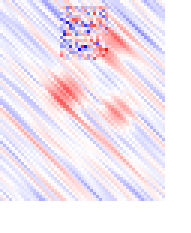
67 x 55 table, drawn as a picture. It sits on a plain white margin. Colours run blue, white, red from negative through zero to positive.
Bumps: three. Roughest part: top middle. Mirror symmetry: none. Odd patch: rougher, in the top middle. Average level on the scale: 50%.
